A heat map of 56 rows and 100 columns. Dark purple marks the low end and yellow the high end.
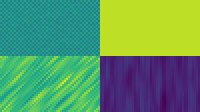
The table splits into 2 rows of 2 panels. Panel 1,1: middling, checkered. Panel 1,2: very high, flat. Panel 2,1: high, slanting up to the right. Panel 2,2: very low, streaked downward, faint in contrast.
